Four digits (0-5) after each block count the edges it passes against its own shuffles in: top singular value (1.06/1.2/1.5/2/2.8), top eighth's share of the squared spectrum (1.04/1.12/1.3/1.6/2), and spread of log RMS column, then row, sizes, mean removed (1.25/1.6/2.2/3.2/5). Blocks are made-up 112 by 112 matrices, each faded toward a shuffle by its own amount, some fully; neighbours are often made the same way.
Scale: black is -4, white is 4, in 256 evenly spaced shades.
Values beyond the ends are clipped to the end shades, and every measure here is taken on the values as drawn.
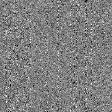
1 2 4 0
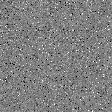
3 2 0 0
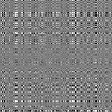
5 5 4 5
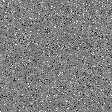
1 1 0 0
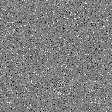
2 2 0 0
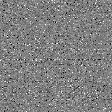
3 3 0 2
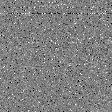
3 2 0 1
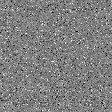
3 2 0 1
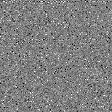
3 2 0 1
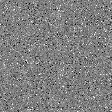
3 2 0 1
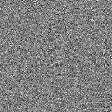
4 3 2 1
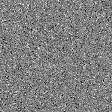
2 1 0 0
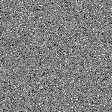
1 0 0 0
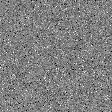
0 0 0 0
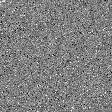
0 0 0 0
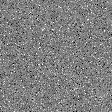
0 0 0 0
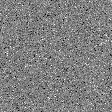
0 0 0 0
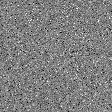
0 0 0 0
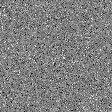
0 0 0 0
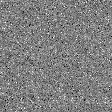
0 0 0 1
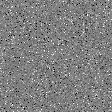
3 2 0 0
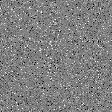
3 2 1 0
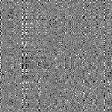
5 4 3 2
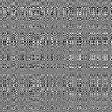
5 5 4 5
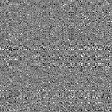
4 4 3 3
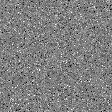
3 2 0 0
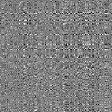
5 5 3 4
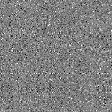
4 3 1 2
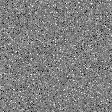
2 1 0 0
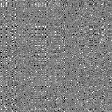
5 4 3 2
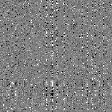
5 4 3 2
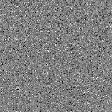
3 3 1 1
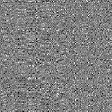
4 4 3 3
